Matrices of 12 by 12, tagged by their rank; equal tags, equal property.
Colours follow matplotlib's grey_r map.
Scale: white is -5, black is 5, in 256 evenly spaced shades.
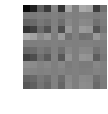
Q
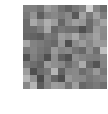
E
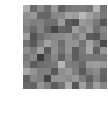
E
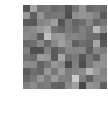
E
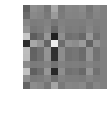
Q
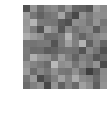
E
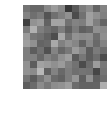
E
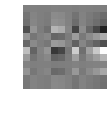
Q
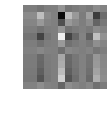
Q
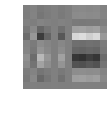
Q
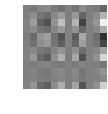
Q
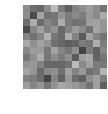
E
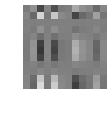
Q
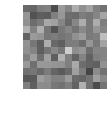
E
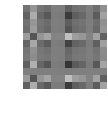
Q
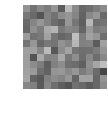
E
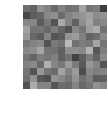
E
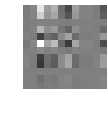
Q
